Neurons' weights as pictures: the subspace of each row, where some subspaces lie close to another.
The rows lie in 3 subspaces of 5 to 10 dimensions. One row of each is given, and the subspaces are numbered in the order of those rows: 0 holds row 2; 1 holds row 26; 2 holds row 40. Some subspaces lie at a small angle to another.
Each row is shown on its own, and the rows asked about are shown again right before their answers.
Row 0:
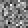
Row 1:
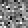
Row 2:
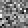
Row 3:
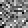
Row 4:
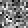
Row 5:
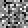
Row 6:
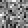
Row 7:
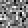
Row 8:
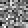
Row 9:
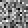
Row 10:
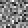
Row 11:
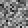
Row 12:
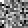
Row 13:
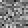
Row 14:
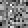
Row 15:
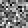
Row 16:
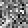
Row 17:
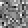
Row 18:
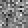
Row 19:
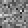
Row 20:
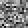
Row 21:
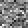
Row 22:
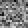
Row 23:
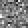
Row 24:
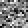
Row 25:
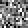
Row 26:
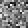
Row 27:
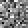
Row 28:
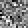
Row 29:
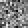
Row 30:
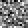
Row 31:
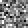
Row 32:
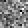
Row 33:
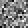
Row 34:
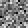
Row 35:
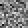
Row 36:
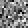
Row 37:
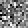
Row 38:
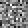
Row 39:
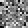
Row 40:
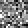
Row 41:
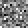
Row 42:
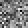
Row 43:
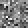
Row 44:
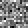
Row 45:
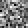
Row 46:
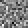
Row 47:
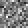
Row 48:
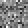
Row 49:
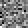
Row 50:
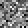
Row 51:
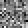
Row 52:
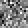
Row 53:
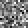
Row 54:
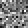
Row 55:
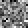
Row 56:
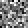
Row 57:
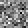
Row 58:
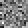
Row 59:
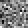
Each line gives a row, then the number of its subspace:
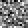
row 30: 1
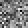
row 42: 2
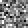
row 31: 0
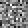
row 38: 2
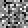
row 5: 0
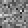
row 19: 1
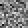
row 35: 1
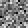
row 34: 2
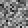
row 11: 1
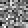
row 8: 2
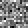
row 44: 2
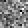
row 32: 0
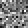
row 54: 2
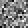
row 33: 1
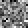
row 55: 2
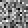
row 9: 2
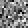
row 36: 1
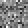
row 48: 2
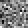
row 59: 0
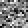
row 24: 1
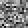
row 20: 0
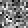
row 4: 0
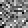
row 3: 2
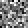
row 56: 1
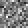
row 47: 1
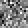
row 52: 0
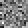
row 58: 0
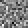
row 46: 0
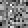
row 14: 2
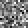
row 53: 0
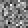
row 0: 1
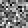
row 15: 0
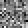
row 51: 2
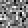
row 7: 0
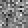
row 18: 2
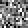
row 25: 0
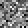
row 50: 1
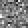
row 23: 2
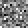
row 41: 1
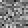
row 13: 0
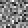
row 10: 1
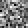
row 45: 0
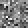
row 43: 0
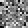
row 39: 0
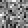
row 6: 0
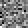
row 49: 2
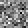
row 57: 0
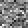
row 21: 1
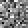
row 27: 2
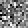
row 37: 2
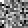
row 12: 0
